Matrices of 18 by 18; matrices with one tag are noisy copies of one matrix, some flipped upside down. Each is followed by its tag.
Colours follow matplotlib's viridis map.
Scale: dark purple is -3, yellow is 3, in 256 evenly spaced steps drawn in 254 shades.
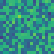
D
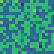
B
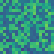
B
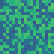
D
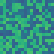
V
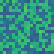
B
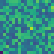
D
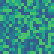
D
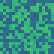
B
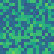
D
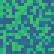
V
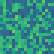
V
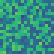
V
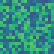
B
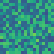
D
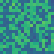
B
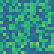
B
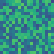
D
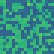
V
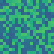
D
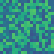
B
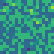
D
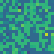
B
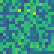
B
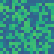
B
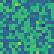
B
